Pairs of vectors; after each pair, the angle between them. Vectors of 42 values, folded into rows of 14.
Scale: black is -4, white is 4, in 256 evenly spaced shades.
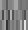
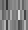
partly aligned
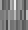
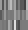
partly aligned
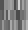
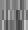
partly aligned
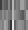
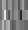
orthogonal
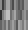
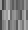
nearly parallel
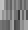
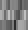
partly aligned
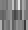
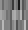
nearly opposite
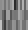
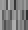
partly aligned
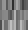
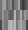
nearly parallel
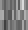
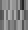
nearly opposite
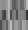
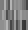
partly opposed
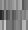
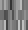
partly aligned
